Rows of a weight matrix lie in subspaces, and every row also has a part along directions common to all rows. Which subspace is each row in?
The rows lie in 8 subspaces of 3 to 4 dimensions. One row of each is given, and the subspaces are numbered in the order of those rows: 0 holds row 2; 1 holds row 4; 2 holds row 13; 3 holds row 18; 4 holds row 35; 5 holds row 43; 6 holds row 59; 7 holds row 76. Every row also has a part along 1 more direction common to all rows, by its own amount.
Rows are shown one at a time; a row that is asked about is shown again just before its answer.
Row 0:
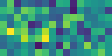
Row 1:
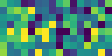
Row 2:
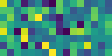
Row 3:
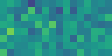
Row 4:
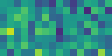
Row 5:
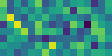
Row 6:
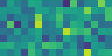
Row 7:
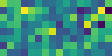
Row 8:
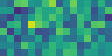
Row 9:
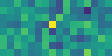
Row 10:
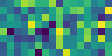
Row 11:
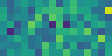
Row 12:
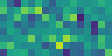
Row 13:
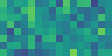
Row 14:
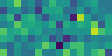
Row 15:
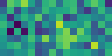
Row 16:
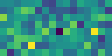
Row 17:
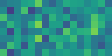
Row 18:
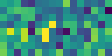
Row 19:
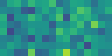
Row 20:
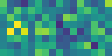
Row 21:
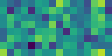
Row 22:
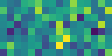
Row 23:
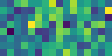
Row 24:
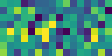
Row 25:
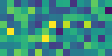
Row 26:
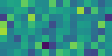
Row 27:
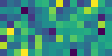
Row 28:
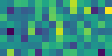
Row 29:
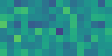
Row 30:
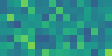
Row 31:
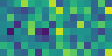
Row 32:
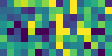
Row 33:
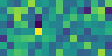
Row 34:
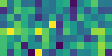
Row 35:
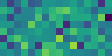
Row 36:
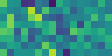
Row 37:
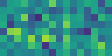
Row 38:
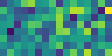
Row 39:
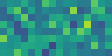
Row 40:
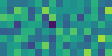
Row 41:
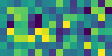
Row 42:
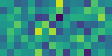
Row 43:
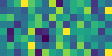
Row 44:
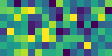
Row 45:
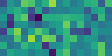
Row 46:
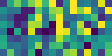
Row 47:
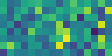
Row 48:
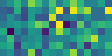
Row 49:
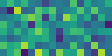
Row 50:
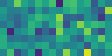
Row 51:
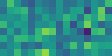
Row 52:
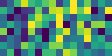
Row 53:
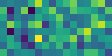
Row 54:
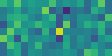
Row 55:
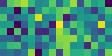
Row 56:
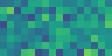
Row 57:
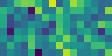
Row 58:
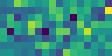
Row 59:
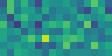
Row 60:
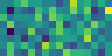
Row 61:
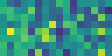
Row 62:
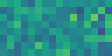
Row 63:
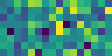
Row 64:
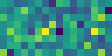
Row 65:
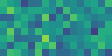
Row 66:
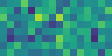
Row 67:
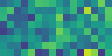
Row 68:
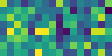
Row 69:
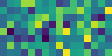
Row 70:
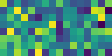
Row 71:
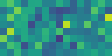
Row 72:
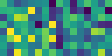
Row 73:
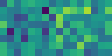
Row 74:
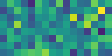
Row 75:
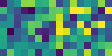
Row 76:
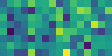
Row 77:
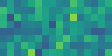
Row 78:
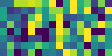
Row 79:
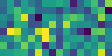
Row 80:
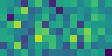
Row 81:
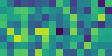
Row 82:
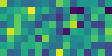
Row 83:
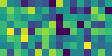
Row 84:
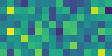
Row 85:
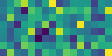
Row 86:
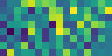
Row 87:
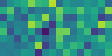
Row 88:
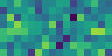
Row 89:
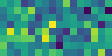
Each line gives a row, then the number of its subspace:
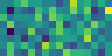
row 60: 1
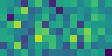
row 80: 5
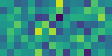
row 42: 3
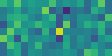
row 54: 4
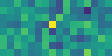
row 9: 3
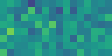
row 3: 0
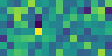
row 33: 0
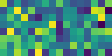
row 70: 6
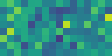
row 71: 4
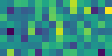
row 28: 1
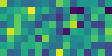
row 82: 2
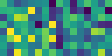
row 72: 3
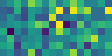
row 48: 3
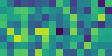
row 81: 4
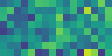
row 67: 1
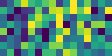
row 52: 4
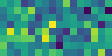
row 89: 3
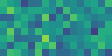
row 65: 5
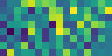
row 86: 0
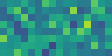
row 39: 6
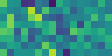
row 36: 0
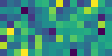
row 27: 2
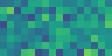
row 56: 1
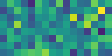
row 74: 2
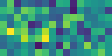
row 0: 6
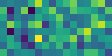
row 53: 5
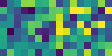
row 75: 2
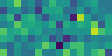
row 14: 7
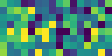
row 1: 3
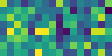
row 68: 6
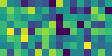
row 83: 0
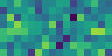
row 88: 7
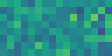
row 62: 2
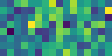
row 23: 4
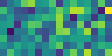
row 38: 2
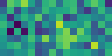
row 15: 6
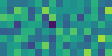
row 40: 4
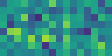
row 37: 0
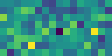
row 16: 5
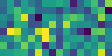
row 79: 0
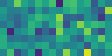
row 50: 3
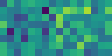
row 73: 4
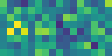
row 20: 6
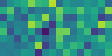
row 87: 1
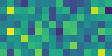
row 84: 1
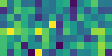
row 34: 7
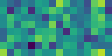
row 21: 5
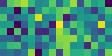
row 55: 6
